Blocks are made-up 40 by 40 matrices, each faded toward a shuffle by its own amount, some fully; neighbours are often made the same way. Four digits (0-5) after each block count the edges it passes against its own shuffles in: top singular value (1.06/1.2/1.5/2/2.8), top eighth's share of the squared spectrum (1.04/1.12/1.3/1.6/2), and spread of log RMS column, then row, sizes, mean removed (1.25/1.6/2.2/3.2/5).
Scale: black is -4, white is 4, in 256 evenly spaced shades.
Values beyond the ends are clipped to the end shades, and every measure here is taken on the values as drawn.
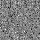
2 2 0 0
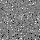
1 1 0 0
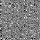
3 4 2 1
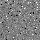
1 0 0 0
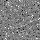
0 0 0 0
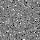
1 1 0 0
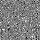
3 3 1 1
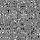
3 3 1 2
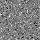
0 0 0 0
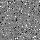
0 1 0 0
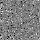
1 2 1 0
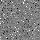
0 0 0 0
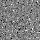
1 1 1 0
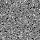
1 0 0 0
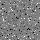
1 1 0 0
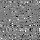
3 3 1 2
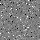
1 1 0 0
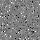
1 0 0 0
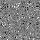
3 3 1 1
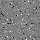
1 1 0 1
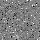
0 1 0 0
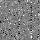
2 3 2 0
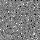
2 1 0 0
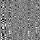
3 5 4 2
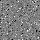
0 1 0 0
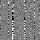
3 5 3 0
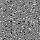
3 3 0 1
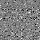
2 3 0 2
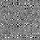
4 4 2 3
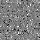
2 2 0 1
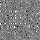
3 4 1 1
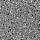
0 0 0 0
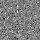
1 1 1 0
